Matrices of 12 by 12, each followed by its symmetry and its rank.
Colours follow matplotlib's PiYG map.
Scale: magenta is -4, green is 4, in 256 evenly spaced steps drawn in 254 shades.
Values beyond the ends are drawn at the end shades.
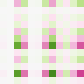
neither, rank one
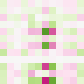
neither, rank two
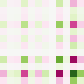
symmetric, rank one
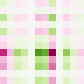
neither, rank one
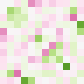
symmetric, full rank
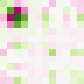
symmetric, rank two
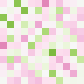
symmetric, full rank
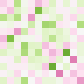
symmetric, full rank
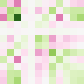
symmetric, rank two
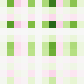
neither, rank one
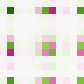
symmetric, rank one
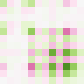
symmetric, rank two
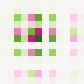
symmetric, rank one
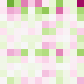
neither, rank two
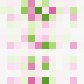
neither, rank two
